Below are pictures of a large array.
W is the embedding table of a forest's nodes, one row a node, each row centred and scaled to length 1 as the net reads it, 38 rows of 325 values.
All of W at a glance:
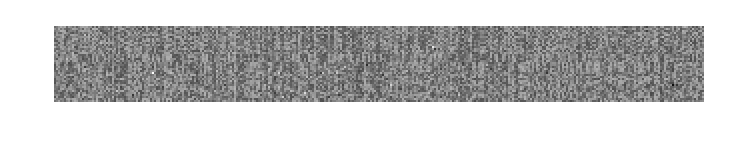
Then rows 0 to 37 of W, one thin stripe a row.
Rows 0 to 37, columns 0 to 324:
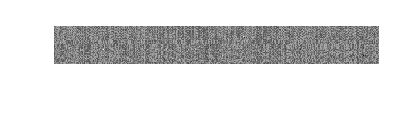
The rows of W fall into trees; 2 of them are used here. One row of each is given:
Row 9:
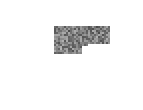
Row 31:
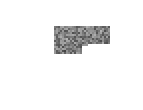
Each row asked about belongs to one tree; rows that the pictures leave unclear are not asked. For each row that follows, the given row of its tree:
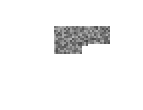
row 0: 31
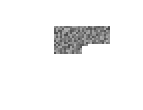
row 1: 9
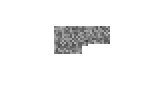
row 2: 31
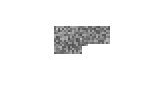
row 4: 9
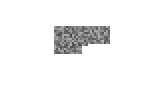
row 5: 31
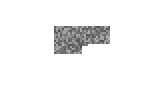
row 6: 9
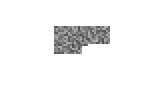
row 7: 9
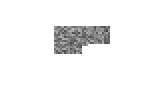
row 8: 31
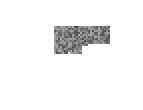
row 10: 31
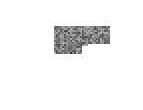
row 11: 31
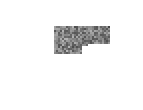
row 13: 31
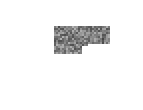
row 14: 9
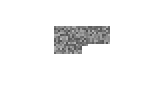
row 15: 9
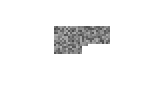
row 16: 9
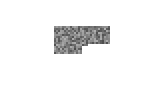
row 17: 9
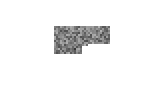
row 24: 31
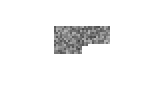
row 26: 9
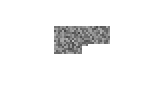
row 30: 31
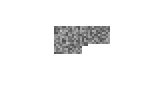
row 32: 9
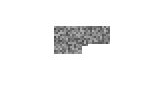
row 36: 9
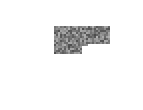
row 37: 9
